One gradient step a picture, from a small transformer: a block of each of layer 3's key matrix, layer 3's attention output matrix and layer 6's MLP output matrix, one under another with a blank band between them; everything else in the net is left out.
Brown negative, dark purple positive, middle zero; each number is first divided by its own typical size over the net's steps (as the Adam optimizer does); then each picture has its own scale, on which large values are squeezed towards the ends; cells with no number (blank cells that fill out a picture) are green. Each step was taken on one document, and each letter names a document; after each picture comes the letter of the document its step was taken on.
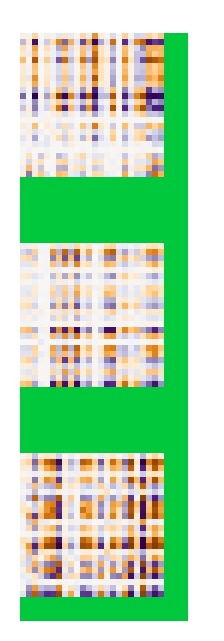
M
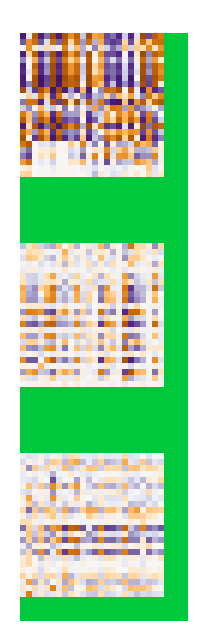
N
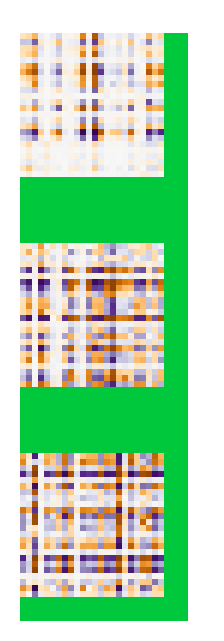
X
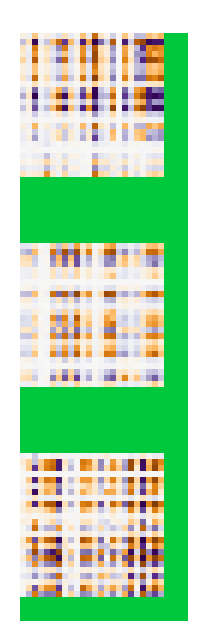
M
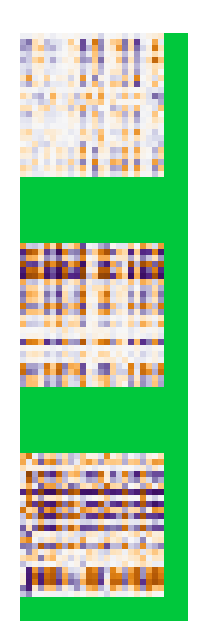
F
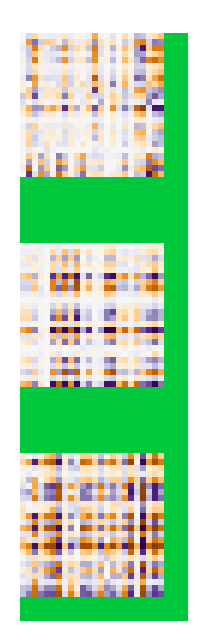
M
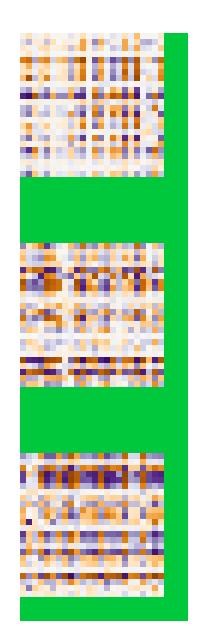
F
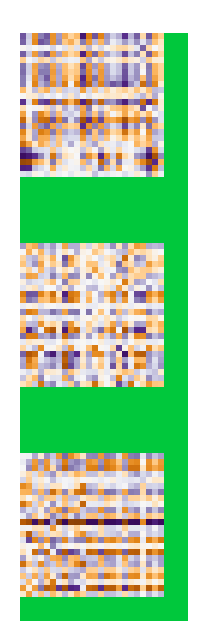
N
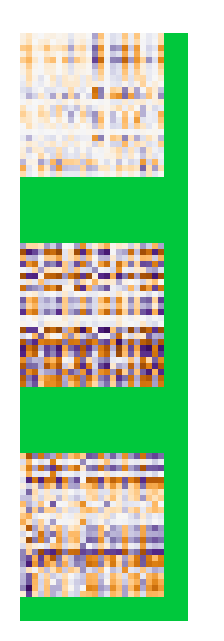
F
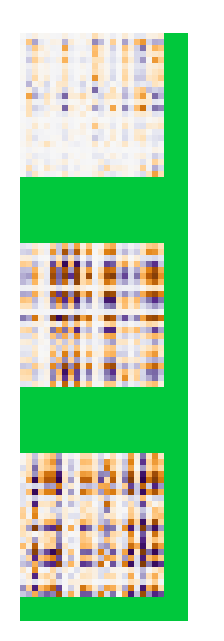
M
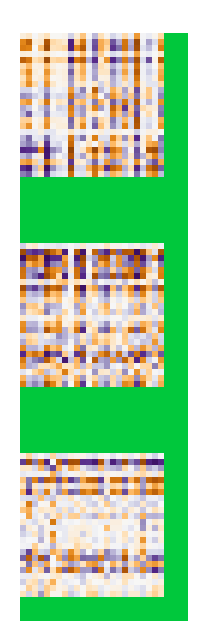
F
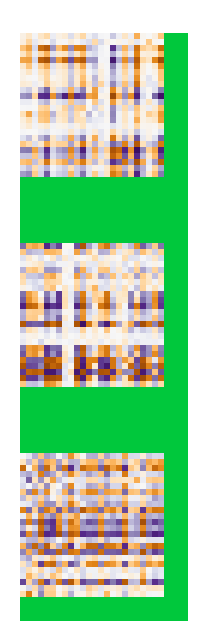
F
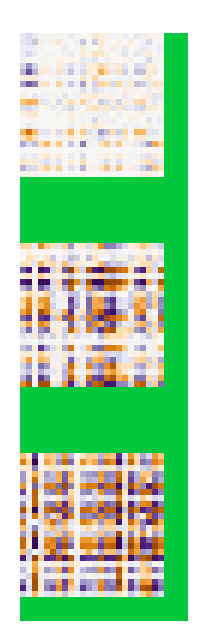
X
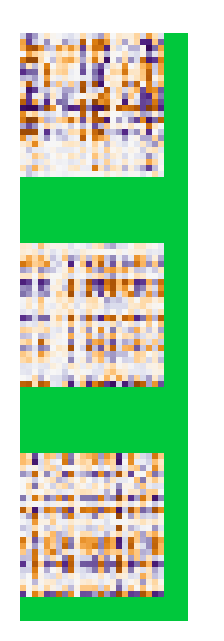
X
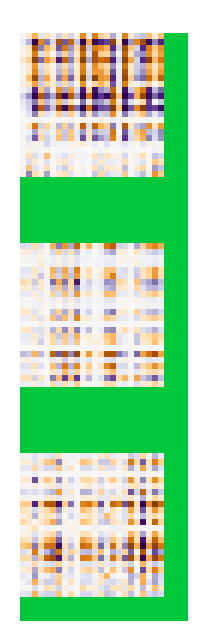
M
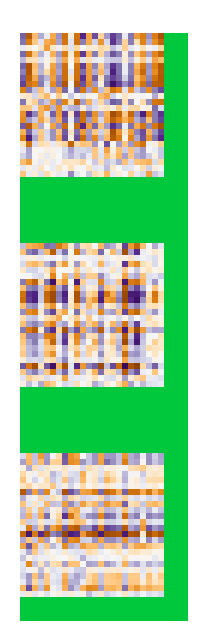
N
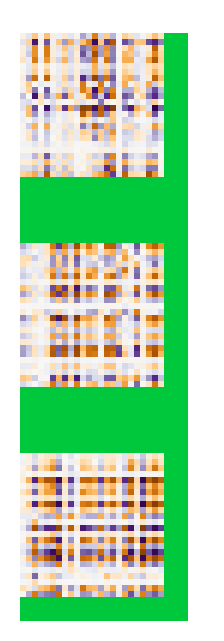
M
